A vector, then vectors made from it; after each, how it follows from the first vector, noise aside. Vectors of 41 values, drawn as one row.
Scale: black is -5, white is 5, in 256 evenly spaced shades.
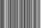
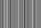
partly zeroed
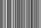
wrapped around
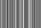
wrapped around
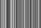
wrapped around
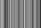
negated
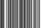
scaled up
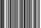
scaled up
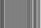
partly zeroed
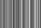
wrapped around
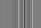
partly zeroed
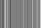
partly zeroed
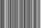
copied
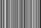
sign-scrambled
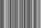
copied
